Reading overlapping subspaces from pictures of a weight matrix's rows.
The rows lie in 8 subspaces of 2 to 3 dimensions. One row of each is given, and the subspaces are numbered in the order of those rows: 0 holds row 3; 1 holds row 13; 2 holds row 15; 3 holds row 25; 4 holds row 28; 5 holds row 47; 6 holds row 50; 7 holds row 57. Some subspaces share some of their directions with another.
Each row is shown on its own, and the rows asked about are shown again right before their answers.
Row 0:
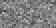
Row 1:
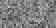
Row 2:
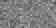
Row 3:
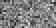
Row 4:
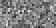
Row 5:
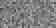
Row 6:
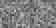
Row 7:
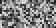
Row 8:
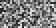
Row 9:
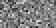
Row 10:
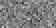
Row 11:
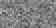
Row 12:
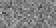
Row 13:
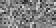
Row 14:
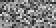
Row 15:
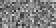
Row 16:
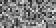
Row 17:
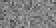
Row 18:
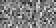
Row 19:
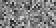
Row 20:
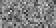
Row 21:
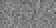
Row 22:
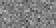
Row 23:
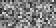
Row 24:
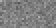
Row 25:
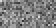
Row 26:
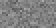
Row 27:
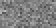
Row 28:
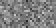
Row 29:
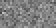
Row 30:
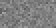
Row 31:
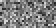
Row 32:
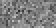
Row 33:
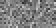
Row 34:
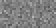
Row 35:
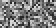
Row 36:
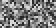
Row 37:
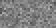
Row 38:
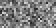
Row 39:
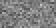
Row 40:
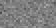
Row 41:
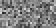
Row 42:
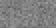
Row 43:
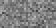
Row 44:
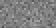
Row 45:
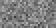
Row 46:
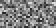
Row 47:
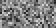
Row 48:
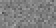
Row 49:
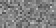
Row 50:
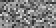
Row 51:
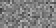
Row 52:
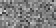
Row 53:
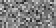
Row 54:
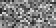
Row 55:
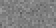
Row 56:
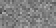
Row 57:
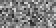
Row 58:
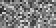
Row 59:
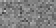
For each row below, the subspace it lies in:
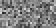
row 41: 6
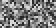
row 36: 0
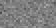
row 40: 3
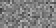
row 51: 2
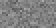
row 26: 7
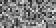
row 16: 5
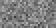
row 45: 5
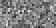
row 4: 6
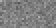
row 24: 3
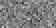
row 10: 7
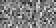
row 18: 1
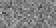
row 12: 4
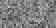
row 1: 5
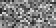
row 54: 6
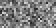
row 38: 7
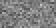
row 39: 7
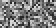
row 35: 0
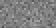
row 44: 7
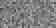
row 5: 2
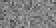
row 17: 0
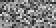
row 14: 6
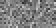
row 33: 1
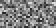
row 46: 3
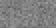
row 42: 4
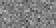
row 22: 4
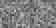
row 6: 2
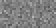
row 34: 1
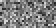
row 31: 3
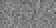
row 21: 1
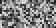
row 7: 5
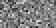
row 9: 7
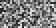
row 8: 2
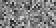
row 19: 0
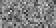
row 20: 5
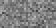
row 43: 5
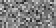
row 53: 7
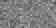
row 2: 0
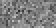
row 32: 6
